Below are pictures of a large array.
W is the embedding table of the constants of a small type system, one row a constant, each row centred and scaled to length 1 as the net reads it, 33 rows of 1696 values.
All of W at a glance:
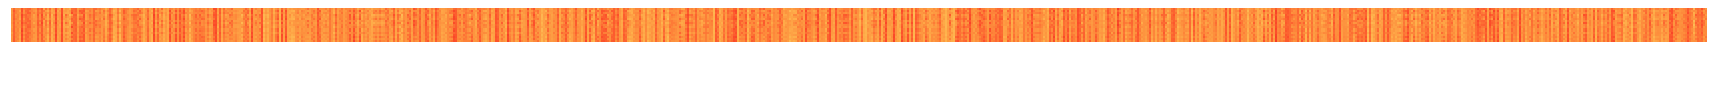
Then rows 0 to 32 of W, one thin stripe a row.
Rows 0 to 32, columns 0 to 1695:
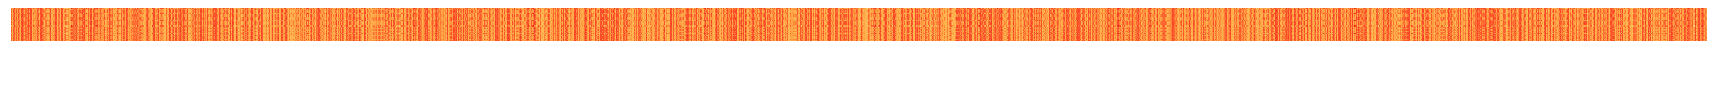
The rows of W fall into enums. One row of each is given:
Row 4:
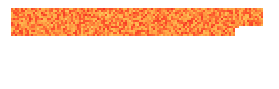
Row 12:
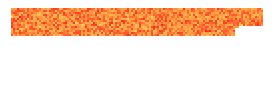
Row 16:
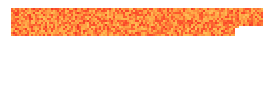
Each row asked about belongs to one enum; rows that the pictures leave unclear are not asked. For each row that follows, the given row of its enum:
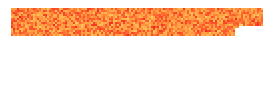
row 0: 12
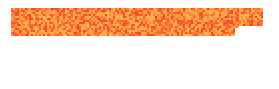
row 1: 16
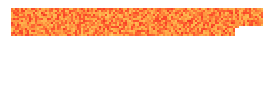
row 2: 4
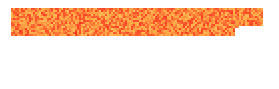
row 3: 4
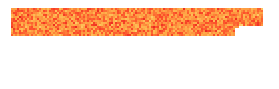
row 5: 12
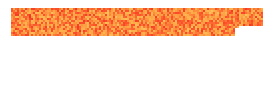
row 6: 16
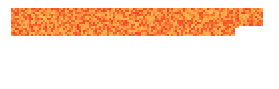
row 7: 16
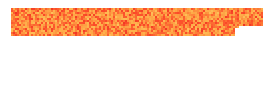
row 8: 16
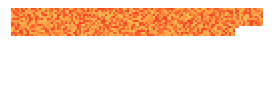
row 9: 4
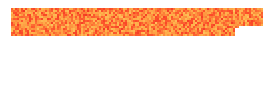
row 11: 4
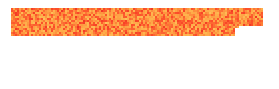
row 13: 16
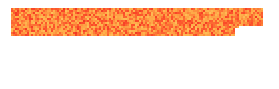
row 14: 16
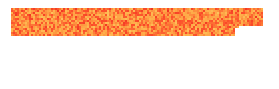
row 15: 16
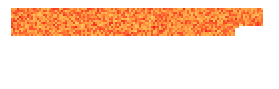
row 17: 12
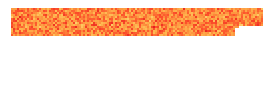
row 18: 12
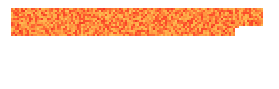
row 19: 4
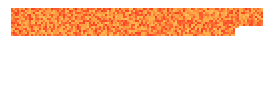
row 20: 16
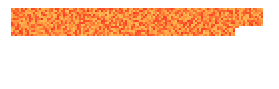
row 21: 4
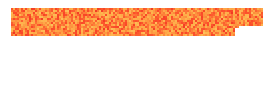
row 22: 4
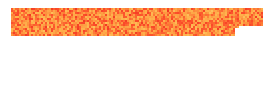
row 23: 16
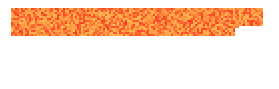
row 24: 4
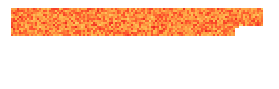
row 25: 12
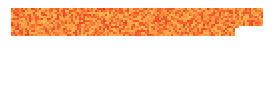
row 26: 4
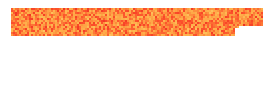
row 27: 16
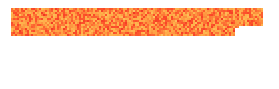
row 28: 4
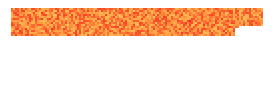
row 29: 4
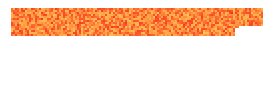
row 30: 4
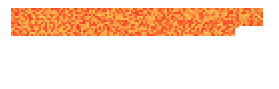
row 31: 16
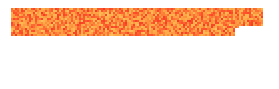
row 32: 4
